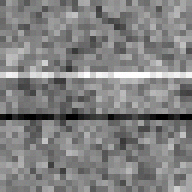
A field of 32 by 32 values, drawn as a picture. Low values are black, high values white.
Streaks run across, left to right. A few values lie far out on both sides of the bulk. The middle left is the ninth with the lowest average. There is no overall slope. Rows 13 and 20 stand out from the rest.
